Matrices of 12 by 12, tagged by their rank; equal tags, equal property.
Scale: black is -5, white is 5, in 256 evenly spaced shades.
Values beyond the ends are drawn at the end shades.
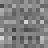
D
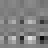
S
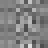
D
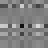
S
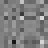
D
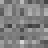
D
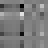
S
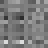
D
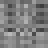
D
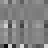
S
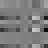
S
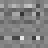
D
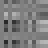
S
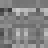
D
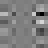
S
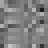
D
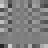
S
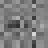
D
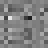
D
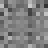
D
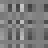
S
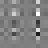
S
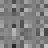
D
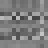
D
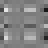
S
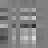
S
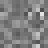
D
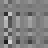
S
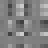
S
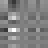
S
